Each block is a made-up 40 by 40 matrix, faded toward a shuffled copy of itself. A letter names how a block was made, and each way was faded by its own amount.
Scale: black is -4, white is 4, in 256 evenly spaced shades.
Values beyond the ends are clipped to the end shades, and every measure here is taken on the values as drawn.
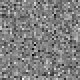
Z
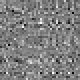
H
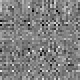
H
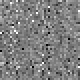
Z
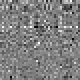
H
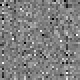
Z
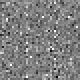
Z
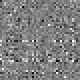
H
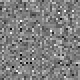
Z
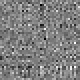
H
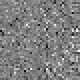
Z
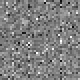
Z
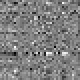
H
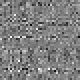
H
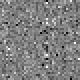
Z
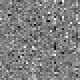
Z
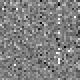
Z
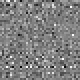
H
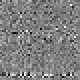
H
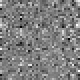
H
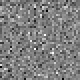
Z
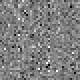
Z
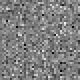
Z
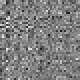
H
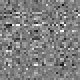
H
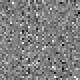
Z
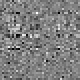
H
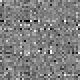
H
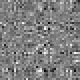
H
